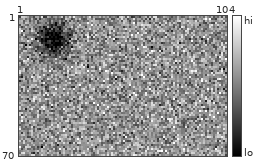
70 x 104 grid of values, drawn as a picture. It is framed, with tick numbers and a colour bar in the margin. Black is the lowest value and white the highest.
There are no regular stripes. The ninth with the lowest average is the top left. The halves do not mirror each other. A single dip lies in the top left. The values follow a bell shape.
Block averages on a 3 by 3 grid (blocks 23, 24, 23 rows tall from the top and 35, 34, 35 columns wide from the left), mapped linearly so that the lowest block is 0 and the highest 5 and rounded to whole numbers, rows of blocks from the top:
0 5 5 / 5 5 5 / 5 5 5
